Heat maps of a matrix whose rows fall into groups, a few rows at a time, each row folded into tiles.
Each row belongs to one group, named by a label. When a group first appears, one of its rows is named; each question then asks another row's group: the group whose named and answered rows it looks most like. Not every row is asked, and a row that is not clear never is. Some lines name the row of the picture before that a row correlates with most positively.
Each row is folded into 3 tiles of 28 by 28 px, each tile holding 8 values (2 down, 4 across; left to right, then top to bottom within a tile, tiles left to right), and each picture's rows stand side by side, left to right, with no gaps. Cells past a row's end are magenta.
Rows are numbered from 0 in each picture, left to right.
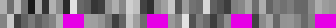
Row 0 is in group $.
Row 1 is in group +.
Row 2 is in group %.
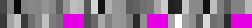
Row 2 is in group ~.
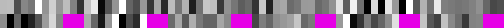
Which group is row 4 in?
$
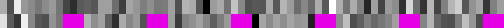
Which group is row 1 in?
~
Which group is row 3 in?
~
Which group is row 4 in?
$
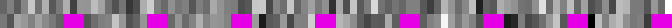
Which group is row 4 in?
%
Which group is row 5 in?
+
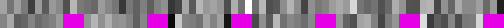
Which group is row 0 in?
$
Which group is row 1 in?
~
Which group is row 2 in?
~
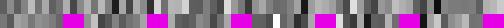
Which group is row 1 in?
$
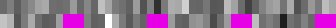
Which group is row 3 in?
%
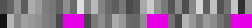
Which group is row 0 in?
~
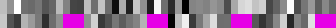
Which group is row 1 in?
$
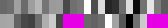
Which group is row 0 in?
%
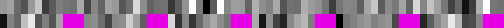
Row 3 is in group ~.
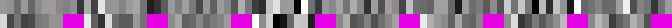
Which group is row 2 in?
$
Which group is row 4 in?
$
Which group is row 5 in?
~
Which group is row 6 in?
$
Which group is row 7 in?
%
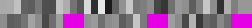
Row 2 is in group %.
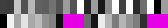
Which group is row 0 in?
~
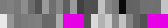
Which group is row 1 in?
~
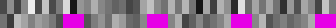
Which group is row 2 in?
$
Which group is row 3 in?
$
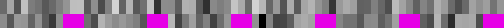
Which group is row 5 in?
~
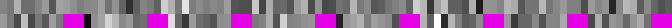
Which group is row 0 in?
%
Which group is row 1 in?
~
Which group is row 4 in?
~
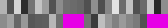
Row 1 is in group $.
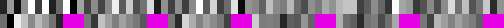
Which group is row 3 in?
%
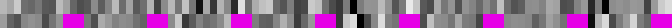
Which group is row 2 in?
$
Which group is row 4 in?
+
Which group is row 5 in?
~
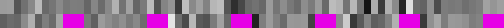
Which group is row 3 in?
~
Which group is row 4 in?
$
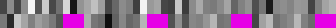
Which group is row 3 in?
+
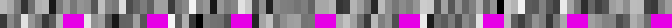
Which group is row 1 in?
%
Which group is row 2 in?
%
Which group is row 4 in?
~
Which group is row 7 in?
+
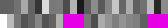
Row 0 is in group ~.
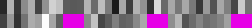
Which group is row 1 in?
$
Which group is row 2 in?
$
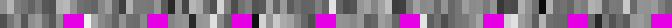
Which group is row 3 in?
~
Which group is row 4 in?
+
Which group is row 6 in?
~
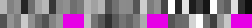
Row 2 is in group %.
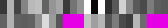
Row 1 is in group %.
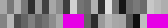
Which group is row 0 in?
$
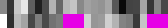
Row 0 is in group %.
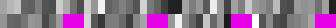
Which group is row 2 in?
~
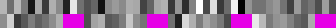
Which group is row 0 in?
$
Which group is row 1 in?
+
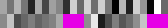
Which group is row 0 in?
$
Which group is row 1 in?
$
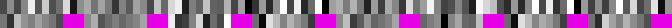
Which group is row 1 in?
$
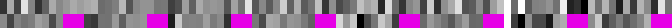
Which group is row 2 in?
~
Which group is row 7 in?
$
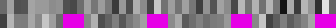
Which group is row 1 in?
$
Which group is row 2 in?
$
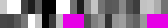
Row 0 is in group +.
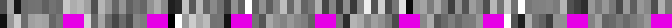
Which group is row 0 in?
+
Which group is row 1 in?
%
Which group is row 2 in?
~
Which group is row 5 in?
$
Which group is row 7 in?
$
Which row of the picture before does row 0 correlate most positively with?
1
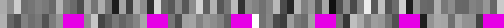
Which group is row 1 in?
$
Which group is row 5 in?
~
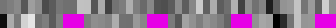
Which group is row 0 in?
~
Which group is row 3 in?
+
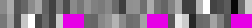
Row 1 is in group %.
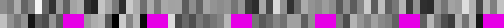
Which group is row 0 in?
%
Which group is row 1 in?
~
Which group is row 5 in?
~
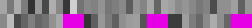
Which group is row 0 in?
$
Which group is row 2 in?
~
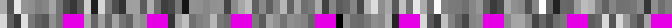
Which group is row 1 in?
%
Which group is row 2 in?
+
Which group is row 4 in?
~
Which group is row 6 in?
%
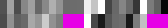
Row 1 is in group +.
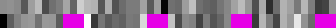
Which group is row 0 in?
~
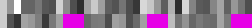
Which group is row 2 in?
%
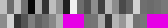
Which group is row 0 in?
$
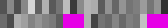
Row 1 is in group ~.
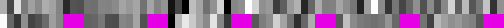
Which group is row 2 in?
+
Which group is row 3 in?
%
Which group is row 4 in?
%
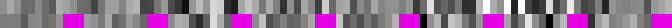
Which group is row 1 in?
+
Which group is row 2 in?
+
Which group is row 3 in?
$
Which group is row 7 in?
+
